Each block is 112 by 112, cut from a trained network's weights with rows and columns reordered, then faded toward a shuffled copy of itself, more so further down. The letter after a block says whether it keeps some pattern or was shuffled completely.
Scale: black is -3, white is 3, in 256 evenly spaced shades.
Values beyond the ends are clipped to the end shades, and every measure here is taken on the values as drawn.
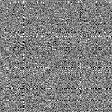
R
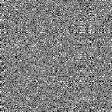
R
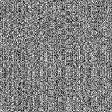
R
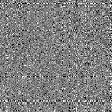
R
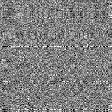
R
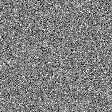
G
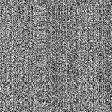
R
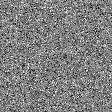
G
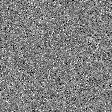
G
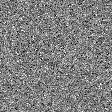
G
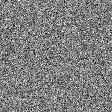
G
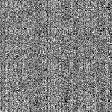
R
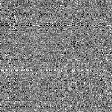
R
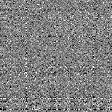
R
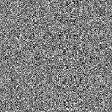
R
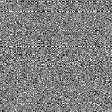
R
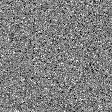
G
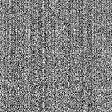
R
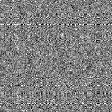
R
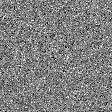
G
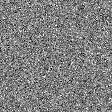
G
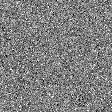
G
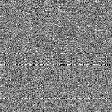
R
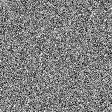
G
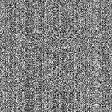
R
